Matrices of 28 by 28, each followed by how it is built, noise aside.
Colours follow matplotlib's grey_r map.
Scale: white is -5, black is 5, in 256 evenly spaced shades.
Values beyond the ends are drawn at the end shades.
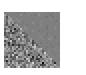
lower triangular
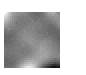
smooth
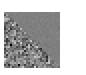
lower triangular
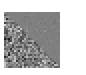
lower triangular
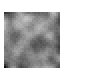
smooth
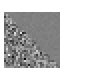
lower triangular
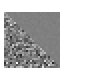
lower triangular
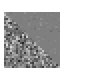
lower triangular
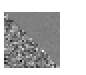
lower triangular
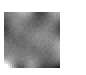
smooth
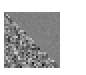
lower triangular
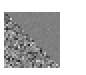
lower triangular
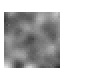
smooth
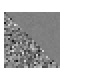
lower triangular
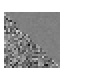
lower triangular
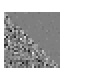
lower triangular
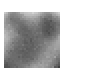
smooth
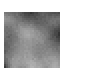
smooth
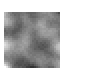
smooth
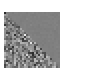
lower triangular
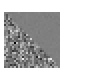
lower triangular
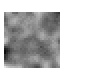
smooth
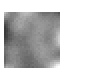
smooth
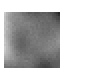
smooth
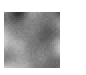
smooth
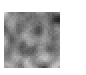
smooth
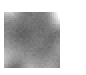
smooth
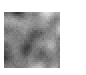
smooth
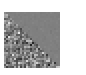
lower triangular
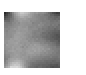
smooth
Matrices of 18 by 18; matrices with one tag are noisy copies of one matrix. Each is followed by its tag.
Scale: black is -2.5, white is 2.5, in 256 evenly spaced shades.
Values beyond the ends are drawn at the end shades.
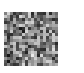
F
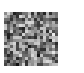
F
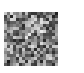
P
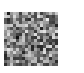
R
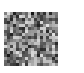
F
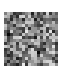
F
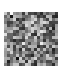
P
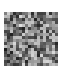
F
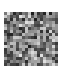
F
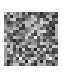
P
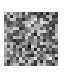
P
